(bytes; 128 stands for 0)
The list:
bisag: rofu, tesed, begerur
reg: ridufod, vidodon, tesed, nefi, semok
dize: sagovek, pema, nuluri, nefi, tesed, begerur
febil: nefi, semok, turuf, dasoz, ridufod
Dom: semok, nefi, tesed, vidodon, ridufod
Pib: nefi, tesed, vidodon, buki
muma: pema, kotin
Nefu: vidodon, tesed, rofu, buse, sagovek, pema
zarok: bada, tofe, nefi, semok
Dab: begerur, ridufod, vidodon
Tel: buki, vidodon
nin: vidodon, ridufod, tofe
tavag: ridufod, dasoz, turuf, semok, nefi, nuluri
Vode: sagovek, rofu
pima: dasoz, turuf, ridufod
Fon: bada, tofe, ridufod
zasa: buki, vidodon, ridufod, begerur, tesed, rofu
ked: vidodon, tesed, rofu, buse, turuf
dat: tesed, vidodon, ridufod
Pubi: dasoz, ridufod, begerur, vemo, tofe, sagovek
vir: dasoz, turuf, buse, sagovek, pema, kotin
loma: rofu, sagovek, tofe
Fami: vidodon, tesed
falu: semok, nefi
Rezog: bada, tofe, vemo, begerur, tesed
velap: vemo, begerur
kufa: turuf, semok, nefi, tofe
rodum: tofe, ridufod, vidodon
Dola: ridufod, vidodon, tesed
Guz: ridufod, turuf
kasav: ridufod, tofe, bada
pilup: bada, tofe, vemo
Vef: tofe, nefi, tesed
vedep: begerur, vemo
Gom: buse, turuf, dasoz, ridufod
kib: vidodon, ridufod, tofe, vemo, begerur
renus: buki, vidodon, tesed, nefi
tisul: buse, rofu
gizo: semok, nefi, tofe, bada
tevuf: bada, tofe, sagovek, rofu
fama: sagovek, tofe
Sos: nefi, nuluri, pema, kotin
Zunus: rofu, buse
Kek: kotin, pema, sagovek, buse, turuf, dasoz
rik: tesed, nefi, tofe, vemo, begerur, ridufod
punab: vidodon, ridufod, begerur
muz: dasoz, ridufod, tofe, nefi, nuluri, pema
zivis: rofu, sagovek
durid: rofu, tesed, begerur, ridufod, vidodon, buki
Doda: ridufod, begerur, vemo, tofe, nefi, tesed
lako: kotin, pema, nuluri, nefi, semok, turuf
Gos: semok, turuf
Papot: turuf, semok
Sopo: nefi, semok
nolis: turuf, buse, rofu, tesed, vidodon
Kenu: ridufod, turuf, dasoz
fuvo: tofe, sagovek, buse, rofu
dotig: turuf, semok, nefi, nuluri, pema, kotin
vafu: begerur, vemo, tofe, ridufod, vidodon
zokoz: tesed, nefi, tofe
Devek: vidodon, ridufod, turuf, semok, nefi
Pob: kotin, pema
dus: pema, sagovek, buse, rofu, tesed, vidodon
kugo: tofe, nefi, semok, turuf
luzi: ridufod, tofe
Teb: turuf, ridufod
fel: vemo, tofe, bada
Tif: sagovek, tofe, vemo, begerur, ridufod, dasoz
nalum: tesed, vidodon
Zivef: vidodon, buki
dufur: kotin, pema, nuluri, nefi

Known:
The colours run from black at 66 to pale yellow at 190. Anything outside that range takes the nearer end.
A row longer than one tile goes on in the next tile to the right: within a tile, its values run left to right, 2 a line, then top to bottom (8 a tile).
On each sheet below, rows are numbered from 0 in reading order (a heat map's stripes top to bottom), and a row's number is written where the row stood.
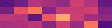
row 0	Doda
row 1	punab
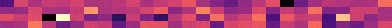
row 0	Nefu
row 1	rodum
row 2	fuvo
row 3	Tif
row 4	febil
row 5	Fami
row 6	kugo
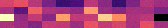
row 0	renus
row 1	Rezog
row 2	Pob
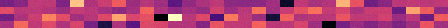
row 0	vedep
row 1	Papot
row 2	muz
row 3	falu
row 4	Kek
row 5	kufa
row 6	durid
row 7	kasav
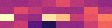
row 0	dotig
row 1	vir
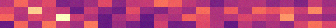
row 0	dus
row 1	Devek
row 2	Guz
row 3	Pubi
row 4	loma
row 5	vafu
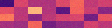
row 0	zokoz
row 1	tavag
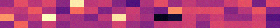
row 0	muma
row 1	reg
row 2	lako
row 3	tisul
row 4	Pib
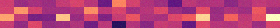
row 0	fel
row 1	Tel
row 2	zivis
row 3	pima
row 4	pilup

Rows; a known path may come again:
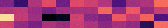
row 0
lako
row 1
Vode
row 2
Gos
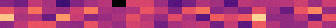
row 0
Dab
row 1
Vef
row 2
fama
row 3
Doda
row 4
pima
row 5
Kenu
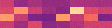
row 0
fel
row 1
gizo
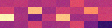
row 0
nalum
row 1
nolis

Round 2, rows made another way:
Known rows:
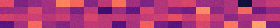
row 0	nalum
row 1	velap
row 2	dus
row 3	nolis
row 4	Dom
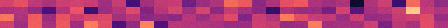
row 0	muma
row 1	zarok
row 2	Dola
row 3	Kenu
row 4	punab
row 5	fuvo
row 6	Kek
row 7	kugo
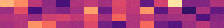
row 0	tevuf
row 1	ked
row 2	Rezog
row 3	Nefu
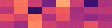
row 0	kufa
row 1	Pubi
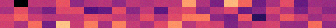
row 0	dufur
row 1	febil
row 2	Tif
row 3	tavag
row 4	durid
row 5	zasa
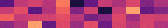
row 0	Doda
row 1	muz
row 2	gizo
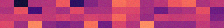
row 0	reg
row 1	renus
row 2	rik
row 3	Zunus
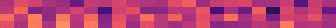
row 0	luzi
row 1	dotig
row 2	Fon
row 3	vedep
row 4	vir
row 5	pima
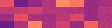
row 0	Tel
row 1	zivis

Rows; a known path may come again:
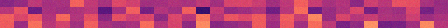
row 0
Sopo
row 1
muma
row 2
fama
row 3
zokoz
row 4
tisul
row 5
luzi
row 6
Vef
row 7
Vode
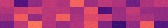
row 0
Tel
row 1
vedep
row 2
Fami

